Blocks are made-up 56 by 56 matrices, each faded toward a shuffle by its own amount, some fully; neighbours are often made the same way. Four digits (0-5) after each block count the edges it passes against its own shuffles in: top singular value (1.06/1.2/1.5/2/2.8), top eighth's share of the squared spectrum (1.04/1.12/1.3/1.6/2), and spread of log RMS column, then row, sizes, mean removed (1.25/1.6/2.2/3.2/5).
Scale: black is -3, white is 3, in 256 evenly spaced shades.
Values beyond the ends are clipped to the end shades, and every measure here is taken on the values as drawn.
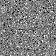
0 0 0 0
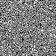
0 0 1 0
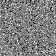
0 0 0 0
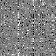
4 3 2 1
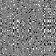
4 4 2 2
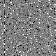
3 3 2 0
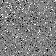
0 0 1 0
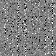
2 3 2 0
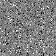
1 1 2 0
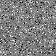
0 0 0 2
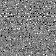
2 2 0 2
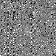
3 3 2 1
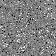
2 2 0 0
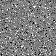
2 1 0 0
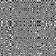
4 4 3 2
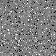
3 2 0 0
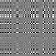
5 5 4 4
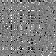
4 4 2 2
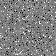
0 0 0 0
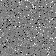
2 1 0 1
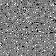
3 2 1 0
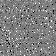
3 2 0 1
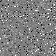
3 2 0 0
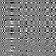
5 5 4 4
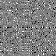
4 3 1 1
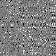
4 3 2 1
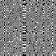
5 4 3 2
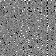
4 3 2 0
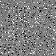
3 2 1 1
